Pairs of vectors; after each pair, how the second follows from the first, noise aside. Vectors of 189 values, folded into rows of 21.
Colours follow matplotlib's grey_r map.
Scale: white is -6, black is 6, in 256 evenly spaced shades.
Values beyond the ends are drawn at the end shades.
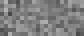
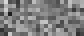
scaled up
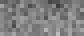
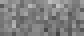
negated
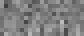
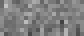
negated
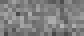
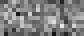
scaled up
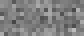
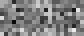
scaled up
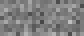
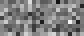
scaled up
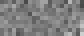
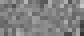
negated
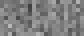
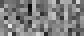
scaled up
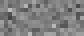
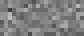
negated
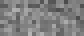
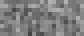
negated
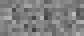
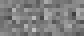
negated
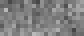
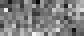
scaled up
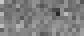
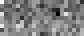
scaled up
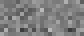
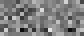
scaled up
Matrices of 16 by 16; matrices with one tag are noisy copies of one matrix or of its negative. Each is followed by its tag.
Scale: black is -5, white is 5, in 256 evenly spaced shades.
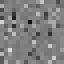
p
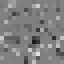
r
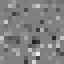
r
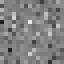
p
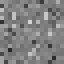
p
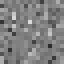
p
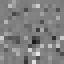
r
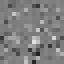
r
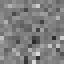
r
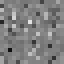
p
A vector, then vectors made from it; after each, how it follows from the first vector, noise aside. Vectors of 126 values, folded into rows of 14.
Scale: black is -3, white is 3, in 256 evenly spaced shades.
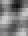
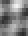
negated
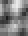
negated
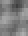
shrunk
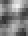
negated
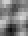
reversed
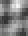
negated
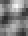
negated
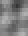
shrunk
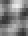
negated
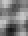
reversed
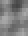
shrunk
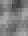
shrunk
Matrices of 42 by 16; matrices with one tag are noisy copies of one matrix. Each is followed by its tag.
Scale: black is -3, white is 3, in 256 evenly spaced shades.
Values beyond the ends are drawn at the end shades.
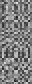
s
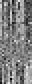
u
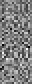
s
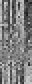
u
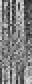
u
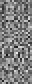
s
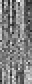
u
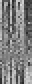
u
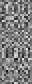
s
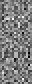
s
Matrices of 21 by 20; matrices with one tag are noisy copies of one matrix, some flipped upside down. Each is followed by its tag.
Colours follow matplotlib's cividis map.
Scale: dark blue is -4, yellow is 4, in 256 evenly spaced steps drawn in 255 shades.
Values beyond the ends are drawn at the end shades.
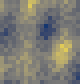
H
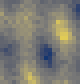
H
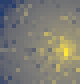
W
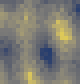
H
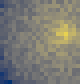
W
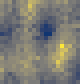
H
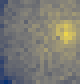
W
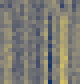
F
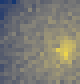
W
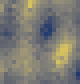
H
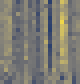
F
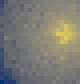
W
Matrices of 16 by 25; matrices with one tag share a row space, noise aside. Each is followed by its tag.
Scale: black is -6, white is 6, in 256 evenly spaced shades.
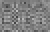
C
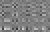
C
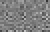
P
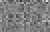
P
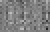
P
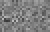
C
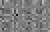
C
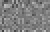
C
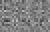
C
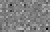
P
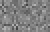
C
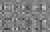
C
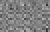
P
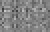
C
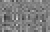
C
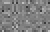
C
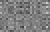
P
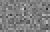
P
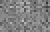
P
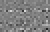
P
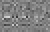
C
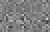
P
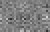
P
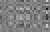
P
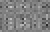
P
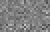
P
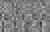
C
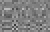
C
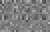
C
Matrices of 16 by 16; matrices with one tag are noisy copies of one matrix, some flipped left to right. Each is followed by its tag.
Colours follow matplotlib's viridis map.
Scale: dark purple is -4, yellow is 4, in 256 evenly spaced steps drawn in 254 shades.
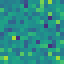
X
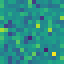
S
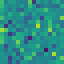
S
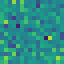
X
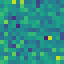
X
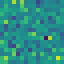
X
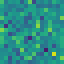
S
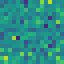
X
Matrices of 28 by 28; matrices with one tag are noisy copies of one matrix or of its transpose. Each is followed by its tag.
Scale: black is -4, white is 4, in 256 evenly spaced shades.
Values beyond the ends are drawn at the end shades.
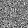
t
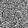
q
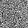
q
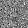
t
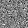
t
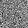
q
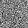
q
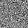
q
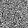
q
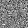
t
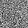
q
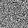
q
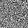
q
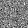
t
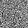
q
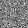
t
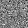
t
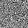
q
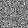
t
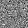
t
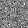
t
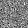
t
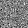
t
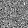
t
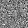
t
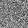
q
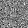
t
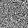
q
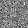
t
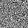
q
